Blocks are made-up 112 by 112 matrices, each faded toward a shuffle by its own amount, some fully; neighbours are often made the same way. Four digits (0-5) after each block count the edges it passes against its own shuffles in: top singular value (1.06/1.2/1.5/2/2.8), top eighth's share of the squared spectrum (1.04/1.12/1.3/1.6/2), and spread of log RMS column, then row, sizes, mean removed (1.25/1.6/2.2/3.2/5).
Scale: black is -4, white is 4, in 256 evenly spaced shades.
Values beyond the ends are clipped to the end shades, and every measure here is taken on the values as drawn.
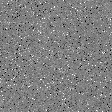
1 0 0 0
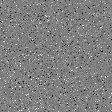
1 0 0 0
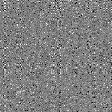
4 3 2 2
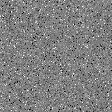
3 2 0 0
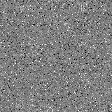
3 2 0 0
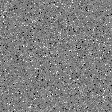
1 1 0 0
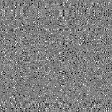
4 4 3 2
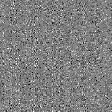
4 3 2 2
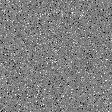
2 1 0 0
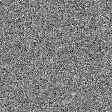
2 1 0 0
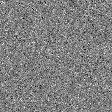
1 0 0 0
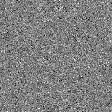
3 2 1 1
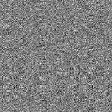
4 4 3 2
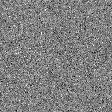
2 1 0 0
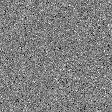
0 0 0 0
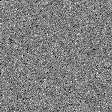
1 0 0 0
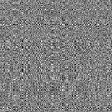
5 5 3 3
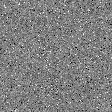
0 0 0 0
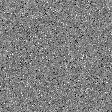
0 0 0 0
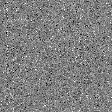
1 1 2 0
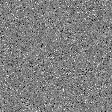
0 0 0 0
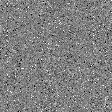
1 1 1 0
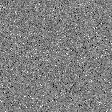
0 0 0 0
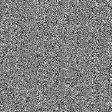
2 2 3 0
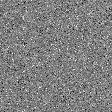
0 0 0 0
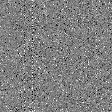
2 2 2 0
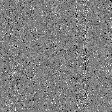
2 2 3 0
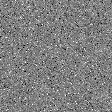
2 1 0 0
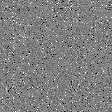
3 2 1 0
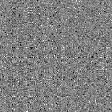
4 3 1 2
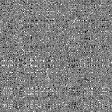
4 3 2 3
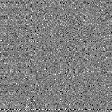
4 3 2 2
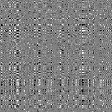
5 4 4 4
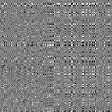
5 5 4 4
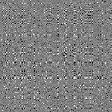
5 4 3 3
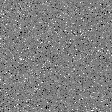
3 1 0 0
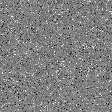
2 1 0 0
